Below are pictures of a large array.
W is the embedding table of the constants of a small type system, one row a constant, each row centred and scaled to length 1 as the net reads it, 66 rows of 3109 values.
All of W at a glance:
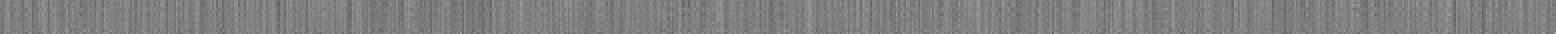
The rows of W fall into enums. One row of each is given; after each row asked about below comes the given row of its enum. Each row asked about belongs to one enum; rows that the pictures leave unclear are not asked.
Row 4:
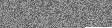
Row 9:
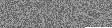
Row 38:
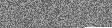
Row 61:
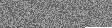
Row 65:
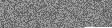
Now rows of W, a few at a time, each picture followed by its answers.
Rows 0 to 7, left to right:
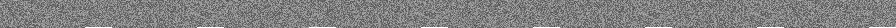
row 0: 61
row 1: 9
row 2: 65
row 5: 9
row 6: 9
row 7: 61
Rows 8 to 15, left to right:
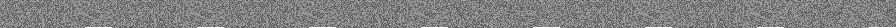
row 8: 9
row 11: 9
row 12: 61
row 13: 9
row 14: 9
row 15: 65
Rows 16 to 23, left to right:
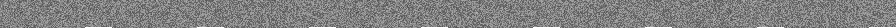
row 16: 4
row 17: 65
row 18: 9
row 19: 4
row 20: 61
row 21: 65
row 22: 38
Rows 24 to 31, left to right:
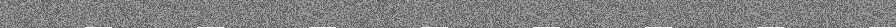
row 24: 38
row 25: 61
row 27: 38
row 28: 9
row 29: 61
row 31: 9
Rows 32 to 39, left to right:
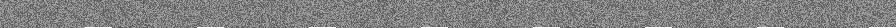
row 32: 65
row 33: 61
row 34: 9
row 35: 38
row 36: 38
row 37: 61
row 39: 9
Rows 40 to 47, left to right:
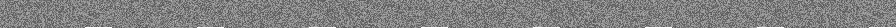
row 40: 9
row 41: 4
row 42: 65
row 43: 61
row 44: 65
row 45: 61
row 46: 65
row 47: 9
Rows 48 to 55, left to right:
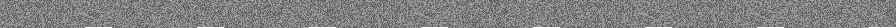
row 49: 4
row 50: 65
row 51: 9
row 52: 38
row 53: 9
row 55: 65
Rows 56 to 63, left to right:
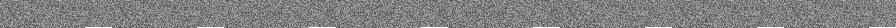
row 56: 61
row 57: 61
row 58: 65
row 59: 65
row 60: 65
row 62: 61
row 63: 61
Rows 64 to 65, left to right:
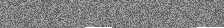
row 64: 38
